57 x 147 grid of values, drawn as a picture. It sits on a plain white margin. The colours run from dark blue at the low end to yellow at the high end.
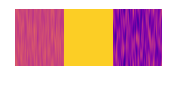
It is made of 1 by 3 panels. Panel 1,1: middling, streaked downward, faint in contrast. Panel 1,2: very high, flat. Panel 1,3: low, streaked downward.
